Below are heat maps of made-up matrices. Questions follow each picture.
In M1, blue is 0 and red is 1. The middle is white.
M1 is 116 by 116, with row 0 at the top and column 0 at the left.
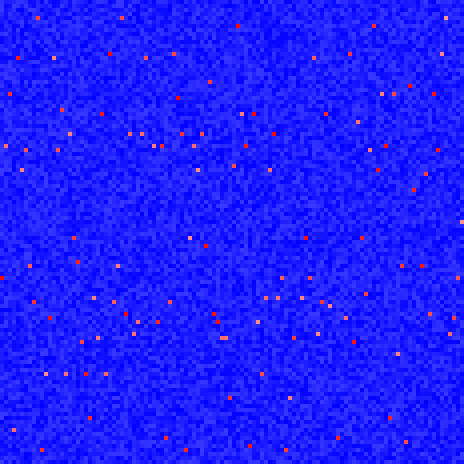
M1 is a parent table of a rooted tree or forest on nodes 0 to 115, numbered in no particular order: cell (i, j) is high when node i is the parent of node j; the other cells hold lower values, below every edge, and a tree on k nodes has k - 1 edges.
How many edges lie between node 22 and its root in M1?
1
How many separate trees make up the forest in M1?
5
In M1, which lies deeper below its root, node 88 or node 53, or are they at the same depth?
node 53
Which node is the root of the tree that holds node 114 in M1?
74
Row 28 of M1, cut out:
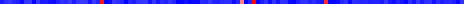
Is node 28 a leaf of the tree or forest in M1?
no
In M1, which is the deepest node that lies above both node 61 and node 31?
14
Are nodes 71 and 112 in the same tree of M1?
yes
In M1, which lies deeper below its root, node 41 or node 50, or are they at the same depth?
the same depth
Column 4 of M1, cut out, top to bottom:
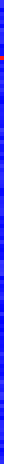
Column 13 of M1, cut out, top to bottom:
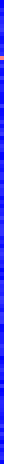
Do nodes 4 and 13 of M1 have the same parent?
yes
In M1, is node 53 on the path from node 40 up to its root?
no
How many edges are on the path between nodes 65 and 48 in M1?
6
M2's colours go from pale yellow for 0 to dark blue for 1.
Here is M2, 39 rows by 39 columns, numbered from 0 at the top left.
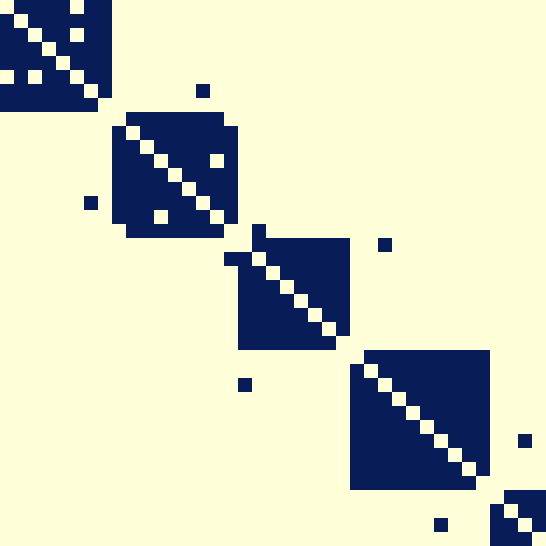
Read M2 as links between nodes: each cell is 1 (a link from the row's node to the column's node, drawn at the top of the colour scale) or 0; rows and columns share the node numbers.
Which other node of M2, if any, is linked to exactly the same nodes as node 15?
node 11
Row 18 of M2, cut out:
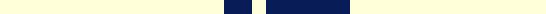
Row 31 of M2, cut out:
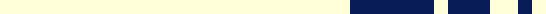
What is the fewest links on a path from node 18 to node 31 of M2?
3
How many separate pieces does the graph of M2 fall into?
1
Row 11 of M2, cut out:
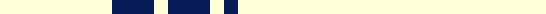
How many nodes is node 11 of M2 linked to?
7
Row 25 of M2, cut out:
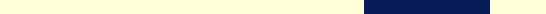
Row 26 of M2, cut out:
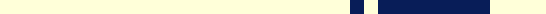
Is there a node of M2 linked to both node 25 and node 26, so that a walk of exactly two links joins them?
yes
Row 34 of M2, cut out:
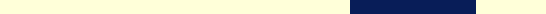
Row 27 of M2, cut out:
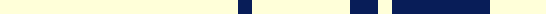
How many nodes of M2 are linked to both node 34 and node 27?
8
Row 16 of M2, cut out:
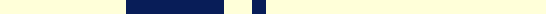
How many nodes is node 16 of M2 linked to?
8
